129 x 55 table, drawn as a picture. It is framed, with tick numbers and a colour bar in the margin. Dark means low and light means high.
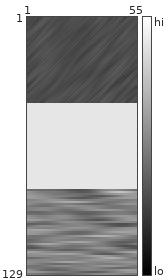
The table splits into 3 rows of 1 panel. Panel 1,1: low, slanting up to the right, faint in contrast. Panel 2,1: very high, flat. Panel 3,1: middling, streaked across.
